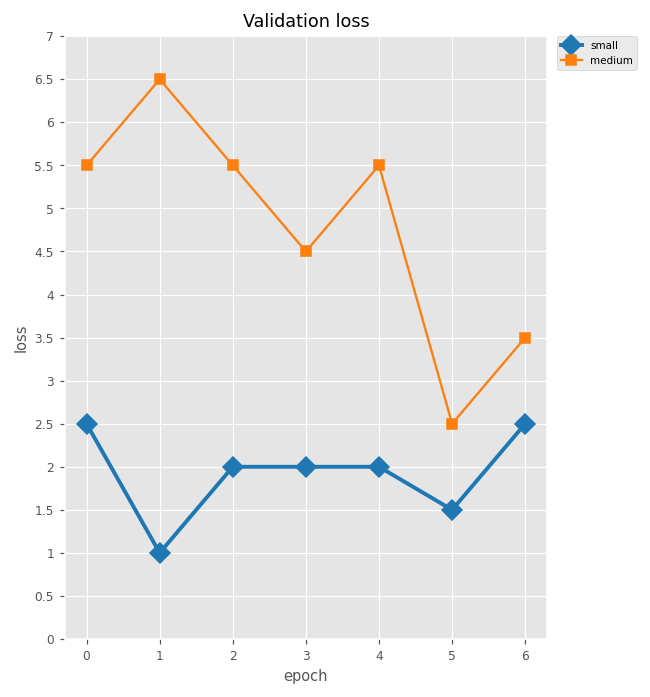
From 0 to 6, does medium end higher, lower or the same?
lower
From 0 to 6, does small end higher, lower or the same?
the same
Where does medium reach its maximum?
1
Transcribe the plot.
Title: Validation loss
x-axis: epoch, ticks 0 1 2 3 4 5 6
y-axis: loss, ticks 0 0.5 1 1.5 2 2.5 3 3.5 4 4.5 5 5.5 6 6.5 7
Legend: small, medium
Values:
small: 2.5 1 2 2 2 1.5 2.5
medium: 5.5 6.5 5.5 4.5 5.5 2.5 3.5
